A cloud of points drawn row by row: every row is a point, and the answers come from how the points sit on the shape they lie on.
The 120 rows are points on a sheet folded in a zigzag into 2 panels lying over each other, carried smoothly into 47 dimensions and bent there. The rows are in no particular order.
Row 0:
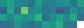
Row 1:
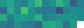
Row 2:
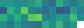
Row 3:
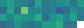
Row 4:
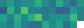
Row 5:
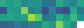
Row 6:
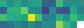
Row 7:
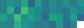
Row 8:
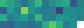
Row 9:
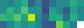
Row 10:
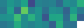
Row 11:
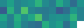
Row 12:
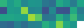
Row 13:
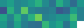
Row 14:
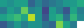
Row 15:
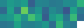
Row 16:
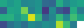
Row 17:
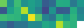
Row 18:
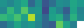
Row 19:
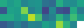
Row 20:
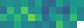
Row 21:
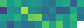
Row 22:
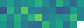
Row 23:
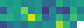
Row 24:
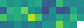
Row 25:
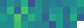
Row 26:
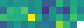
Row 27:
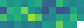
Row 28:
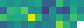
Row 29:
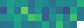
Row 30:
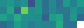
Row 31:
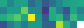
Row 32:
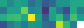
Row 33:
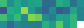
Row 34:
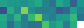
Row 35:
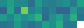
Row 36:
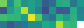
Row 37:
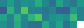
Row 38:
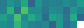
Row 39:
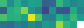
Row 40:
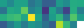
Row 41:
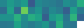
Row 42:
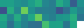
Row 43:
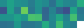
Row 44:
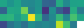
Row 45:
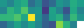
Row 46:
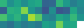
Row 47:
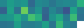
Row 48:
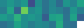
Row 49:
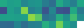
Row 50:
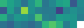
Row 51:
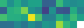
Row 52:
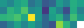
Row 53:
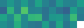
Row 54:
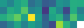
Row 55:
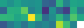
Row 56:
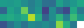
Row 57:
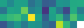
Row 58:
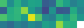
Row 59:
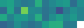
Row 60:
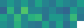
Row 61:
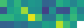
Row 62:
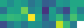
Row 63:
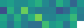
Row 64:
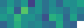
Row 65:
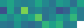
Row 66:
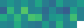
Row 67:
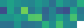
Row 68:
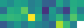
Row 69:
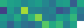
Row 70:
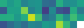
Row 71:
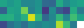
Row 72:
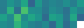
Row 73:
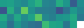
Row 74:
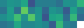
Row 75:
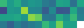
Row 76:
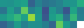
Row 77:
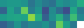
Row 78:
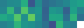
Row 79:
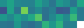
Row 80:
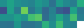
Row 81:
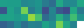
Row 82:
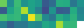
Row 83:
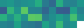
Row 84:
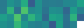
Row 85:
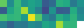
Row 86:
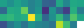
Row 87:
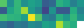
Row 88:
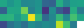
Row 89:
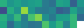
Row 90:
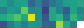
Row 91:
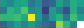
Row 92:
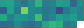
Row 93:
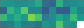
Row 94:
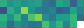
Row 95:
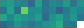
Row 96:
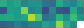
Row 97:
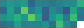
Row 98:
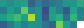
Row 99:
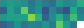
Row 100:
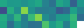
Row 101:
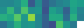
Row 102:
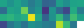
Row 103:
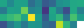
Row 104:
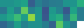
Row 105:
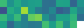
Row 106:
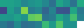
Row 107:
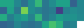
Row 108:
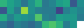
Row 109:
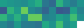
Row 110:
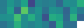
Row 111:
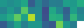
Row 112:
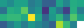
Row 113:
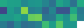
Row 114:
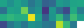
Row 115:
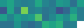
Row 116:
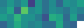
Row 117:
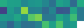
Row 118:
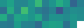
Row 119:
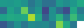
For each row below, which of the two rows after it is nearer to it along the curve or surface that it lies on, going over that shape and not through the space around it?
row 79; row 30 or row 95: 95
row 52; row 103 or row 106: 103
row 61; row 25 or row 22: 22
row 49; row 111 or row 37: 111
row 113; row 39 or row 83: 39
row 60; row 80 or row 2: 2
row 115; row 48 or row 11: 48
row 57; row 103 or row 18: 103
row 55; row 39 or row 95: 39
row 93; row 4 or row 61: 4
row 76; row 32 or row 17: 32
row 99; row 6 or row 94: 6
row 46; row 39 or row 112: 39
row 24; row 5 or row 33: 33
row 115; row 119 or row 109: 119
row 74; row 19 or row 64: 64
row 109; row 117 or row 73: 73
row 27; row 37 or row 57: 37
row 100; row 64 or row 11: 11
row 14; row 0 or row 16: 16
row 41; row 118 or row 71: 71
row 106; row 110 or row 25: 110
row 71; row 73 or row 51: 51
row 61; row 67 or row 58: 58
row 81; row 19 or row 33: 19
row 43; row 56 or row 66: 56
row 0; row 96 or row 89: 96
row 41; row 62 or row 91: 62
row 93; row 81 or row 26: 26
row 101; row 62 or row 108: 62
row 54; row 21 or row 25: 25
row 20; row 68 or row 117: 68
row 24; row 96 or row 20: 20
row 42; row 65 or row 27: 27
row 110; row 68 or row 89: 68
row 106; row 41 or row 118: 41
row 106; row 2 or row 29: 29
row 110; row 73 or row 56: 56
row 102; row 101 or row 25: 101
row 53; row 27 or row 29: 27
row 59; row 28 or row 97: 97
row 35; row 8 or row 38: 8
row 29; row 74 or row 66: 74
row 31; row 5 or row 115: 5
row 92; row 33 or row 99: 99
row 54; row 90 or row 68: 68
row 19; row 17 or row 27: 17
